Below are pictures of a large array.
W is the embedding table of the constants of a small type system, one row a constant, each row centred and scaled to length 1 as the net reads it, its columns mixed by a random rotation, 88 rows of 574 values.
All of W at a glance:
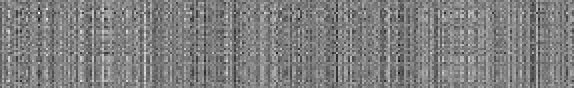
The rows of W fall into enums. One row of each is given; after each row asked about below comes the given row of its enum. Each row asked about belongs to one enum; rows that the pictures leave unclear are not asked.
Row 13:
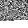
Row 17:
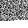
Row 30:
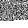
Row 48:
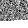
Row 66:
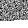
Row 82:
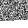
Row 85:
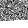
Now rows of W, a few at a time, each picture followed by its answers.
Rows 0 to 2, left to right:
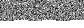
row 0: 30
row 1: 85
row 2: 66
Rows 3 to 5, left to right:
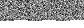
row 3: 13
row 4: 66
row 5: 17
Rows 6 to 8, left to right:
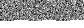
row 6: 66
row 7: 85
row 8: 48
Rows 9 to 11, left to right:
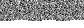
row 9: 48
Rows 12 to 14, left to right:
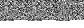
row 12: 13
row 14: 30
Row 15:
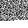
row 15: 17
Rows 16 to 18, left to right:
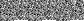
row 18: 48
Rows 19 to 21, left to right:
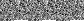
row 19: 48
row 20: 48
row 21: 17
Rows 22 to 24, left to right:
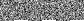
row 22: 82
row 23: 30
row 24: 66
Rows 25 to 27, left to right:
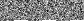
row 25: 13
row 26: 48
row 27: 82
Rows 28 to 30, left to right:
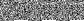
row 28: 82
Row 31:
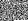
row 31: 30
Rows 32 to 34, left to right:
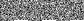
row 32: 17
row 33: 30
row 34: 82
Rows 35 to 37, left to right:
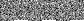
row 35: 17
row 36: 30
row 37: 66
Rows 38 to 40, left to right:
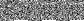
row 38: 85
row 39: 30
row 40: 30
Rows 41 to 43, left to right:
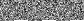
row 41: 82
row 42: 13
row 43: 82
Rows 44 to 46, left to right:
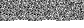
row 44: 17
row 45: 17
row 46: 82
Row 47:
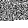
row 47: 30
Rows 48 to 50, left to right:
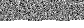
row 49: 66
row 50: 30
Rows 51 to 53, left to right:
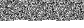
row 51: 85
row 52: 82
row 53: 82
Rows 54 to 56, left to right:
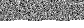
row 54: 48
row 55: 66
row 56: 30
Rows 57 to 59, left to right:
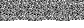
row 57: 17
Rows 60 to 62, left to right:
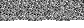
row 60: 17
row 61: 17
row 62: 13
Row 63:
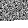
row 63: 66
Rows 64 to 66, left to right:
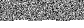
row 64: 30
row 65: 82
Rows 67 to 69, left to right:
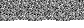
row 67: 17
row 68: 17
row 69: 66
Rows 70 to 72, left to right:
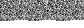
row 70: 17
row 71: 48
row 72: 17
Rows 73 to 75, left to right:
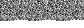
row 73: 17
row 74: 48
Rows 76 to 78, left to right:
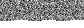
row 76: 48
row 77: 30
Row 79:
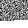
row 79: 66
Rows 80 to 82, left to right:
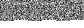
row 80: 30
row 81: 30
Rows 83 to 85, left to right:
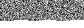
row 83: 66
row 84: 48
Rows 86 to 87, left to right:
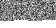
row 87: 82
